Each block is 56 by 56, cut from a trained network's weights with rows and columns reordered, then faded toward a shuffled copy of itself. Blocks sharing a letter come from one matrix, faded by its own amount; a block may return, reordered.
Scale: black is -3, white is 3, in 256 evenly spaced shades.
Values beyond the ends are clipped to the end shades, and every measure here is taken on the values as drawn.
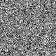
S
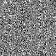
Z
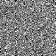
Z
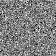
S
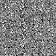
Z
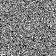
S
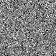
S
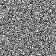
Z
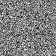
S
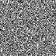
Z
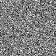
S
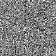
Z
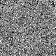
S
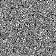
S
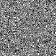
Z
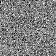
S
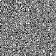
Z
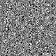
Z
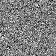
S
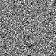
Z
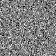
Z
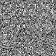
Z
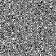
Z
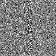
Z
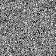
S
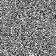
Z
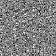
Z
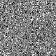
Z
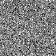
Z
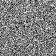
S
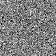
S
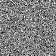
S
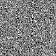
Z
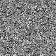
S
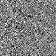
Z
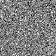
Z
